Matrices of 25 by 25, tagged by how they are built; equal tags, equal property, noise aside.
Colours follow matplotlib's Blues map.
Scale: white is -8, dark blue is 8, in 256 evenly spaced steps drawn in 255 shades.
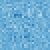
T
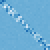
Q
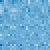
T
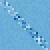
Q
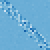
Q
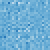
T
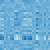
T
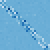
Q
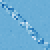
Q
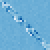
Q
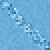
Q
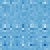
T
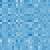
T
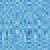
T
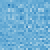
T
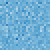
T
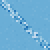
Q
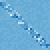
Q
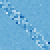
Q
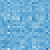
T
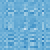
T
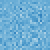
T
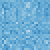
T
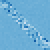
Q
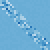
Q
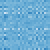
T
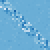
Q
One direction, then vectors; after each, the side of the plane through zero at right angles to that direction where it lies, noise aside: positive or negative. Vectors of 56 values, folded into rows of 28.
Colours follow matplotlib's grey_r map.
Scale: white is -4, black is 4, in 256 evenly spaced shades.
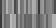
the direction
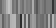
positive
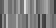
positive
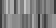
positive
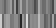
negative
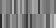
positive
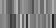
negative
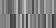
negative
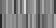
positive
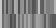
negative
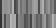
positive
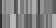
positive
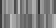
positive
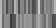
negative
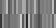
positive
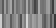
negative
